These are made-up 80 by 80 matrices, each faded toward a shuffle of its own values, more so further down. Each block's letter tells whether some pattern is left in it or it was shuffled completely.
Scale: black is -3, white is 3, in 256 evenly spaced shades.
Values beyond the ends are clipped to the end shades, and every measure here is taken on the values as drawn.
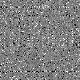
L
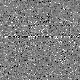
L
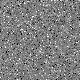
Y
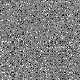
L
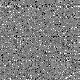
L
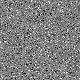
Y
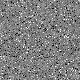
Y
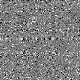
L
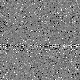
L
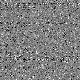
L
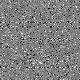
L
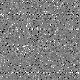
L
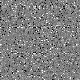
L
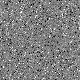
Y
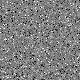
Y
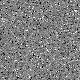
Y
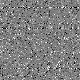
L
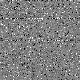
L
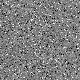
Y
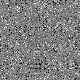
L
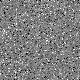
Y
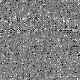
L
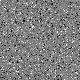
Y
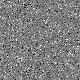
Y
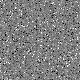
Y
